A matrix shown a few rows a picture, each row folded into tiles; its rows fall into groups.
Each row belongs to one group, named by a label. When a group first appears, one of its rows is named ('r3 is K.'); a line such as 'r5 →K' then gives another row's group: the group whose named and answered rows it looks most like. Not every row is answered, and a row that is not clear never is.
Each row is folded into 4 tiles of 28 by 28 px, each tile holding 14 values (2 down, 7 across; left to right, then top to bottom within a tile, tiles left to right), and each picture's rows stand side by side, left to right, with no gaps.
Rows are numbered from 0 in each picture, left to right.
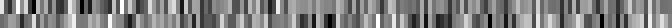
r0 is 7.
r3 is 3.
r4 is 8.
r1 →3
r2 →3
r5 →8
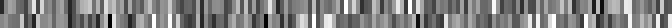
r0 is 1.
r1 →3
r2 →8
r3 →3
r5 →7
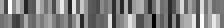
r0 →3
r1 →8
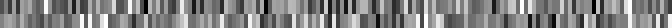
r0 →8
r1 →7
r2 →7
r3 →8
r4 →3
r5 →7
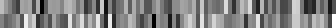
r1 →8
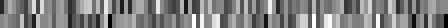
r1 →8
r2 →8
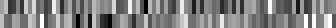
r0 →3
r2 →8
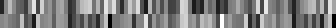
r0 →1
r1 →7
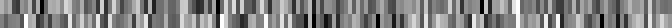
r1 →7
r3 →8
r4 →7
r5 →8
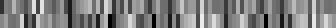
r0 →1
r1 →8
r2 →8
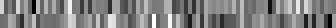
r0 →7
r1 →3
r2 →3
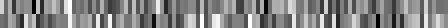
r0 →7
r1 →8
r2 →7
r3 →8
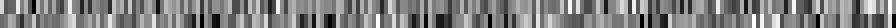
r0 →7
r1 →3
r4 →8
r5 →3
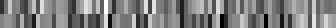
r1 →1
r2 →8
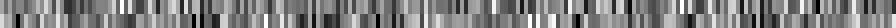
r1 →3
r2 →3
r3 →8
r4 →8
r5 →3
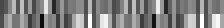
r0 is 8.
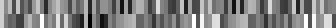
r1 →8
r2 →8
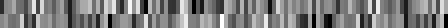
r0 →1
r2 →3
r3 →1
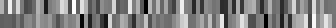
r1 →7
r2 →8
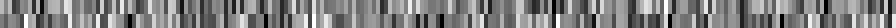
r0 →7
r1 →3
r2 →8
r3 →3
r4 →7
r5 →1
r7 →7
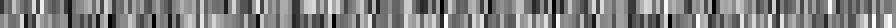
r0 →1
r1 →8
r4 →7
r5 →1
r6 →7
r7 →8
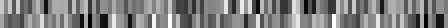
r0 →3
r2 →7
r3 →3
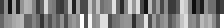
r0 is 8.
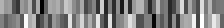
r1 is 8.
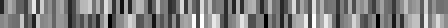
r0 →1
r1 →8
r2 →8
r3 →8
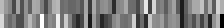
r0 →3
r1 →1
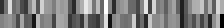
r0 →1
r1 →1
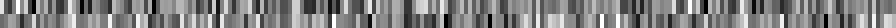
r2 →7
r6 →7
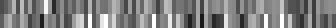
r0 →8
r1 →3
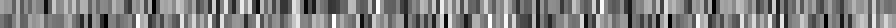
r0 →3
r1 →7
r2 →7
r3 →1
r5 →1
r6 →7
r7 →8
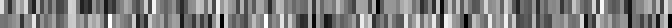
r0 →7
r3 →7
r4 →3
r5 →1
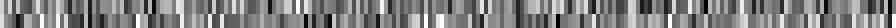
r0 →3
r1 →7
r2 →3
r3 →8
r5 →7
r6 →7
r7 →7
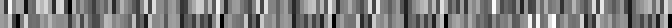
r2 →1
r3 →1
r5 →1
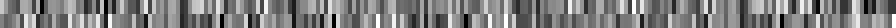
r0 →7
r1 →1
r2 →1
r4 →3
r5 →3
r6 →1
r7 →7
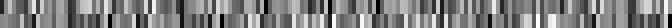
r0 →1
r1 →1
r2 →7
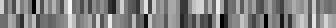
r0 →7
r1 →1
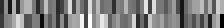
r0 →8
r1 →1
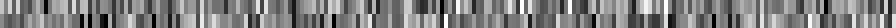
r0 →3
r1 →8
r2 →1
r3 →7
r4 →3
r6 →8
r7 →7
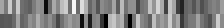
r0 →3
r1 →3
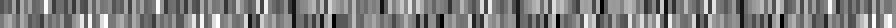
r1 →8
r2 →1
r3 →3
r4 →1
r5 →7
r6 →1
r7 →8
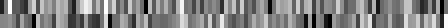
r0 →1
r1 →7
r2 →3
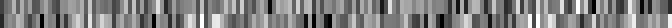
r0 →8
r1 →8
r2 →3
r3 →3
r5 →7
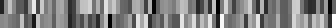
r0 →1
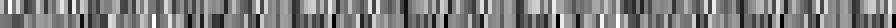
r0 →3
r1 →3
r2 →1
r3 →1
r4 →1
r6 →1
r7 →1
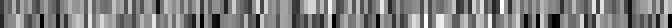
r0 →8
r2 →1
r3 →8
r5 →1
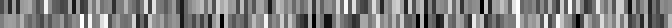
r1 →1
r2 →3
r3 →3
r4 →7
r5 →3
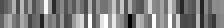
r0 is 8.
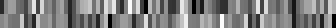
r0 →1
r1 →7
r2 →1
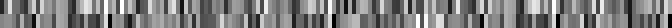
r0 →1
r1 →3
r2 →1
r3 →8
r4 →1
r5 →1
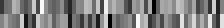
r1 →7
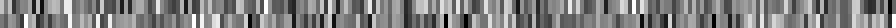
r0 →7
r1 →8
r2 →1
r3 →1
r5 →3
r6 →8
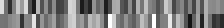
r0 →7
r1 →3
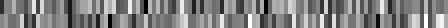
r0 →1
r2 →7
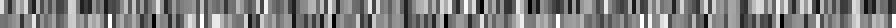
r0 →7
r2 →1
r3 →1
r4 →7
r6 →1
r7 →7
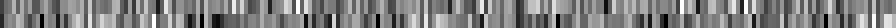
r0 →8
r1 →3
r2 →3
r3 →8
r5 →3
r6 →3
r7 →8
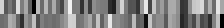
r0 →7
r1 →1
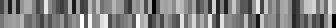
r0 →8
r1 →7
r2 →1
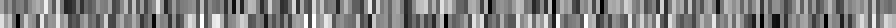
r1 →8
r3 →1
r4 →7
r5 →7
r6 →3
